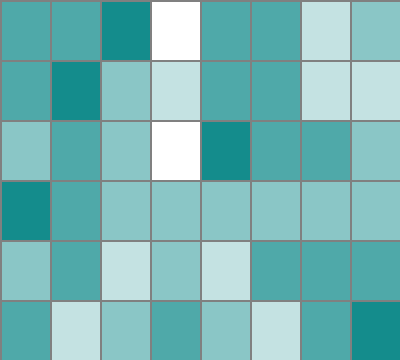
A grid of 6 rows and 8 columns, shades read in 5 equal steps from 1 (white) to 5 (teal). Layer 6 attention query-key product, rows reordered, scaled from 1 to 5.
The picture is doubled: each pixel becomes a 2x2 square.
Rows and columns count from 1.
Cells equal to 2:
8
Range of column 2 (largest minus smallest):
3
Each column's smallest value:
3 2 2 1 2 2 2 2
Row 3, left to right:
3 4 3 1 5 4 4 3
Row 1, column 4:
1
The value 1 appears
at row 1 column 4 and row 3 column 4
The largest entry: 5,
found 5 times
